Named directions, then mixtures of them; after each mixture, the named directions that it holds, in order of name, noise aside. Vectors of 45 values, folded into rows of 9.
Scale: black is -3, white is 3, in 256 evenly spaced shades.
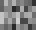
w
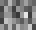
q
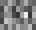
q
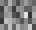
q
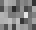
q, w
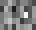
q, w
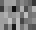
q, w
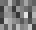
q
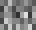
q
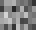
q, w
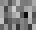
q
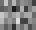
w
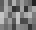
w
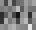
q, w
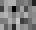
q, w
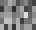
q, w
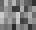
w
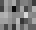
q, w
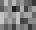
w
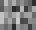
w
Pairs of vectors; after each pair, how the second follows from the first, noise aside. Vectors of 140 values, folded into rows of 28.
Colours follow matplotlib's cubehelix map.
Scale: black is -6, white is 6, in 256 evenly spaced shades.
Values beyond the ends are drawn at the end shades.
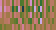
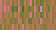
shrunk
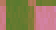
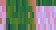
scaled up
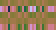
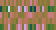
negated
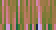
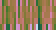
negated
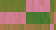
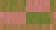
shrunk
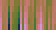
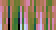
scaled up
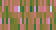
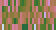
shuffled
